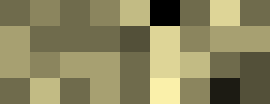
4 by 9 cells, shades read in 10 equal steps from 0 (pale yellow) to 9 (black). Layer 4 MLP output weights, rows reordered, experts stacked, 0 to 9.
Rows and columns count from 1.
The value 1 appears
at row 1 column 8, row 2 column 6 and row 3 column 6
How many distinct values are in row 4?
7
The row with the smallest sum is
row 3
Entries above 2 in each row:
7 8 7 7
